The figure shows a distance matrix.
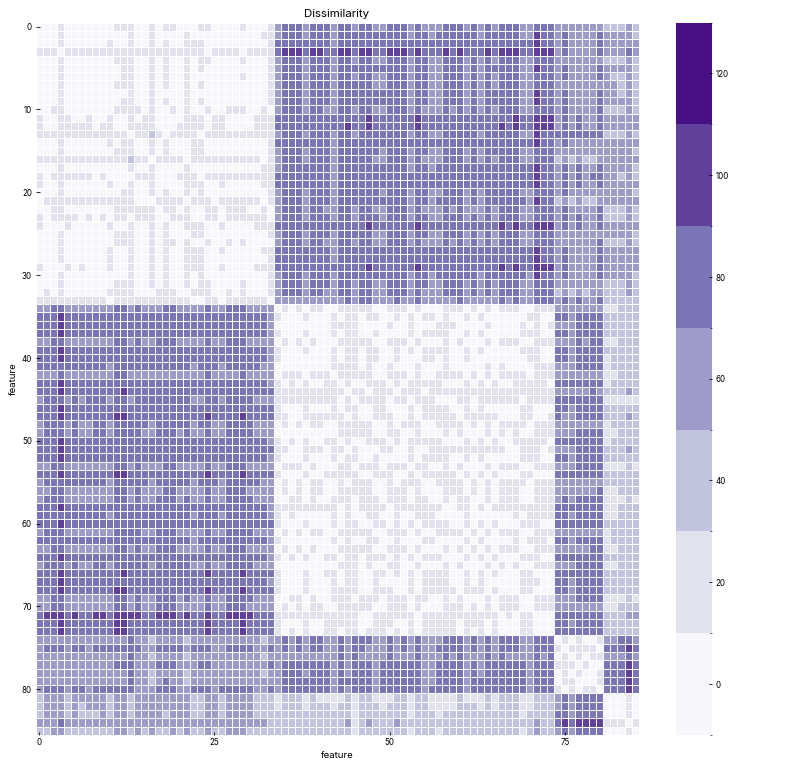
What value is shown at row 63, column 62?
20
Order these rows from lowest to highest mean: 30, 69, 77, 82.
69, 82, 30, 77
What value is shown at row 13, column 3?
20
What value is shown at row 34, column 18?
80
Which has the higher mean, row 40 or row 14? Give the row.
14
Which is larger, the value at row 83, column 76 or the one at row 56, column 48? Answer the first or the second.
the first
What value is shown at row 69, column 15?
60
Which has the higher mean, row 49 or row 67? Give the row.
67
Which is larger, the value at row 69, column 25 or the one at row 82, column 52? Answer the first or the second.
the first
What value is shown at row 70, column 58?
20
